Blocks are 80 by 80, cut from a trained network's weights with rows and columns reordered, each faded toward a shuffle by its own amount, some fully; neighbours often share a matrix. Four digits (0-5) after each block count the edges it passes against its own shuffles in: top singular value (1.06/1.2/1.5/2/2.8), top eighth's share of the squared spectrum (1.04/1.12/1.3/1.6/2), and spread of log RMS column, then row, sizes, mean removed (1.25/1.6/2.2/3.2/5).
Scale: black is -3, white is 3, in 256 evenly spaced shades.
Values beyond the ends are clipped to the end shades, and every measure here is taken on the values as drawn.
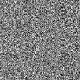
3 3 2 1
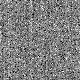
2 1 0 0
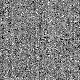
2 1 0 0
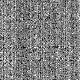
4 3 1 2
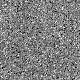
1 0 0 0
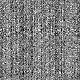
4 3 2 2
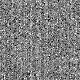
2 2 0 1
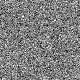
0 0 0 0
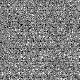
2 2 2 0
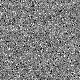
0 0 0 0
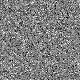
0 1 0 0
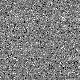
0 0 1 0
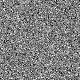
0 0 0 0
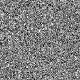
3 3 1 0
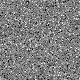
0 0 0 0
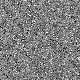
0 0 0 0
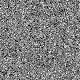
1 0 0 0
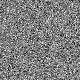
1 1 0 0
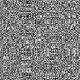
4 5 3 1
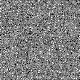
1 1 1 0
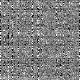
3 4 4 0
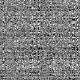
3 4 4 0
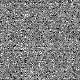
2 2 2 0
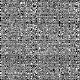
3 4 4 0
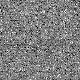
1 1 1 0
